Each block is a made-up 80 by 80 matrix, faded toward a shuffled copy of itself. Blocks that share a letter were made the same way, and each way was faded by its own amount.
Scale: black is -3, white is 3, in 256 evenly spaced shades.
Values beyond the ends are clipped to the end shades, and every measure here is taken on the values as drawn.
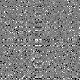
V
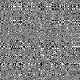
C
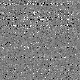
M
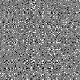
V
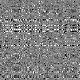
C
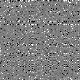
V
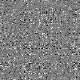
M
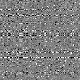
C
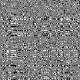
C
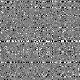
C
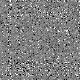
M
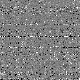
M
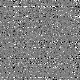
M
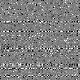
C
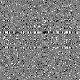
V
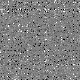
M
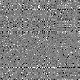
V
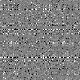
C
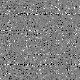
M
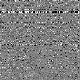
C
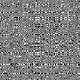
C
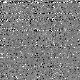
M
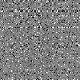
V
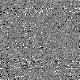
M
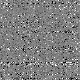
M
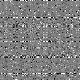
C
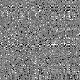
V
